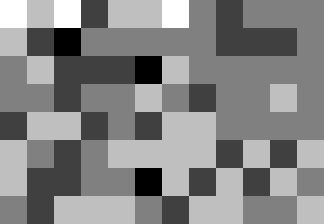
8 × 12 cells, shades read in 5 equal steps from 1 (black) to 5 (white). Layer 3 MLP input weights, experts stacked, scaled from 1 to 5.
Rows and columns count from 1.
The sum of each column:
28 24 22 22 26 22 29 25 23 23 24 26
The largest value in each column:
5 4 5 4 4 4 5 4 4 4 4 4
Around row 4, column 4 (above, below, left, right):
2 2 2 3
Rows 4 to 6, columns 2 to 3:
3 2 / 4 4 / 3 2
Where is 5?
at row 1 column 1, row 1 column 3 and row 1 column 7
